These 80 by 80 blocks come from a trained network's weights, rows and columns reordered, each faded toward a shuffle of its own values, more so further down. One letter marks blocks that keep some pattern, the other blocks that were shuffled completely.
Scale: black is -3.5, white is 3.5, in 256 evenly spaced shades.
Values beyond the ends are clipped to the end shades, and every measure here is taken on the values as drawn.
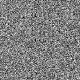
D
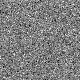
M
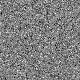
M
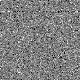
D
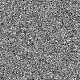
M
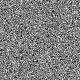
M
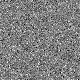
M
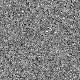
M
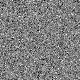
M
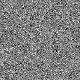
D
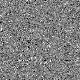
D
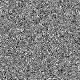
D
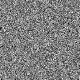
D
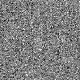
D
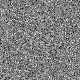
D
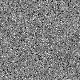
M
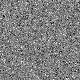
M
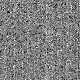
D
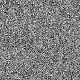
D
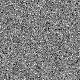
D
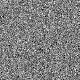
D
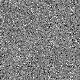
D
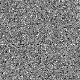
D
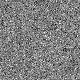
M
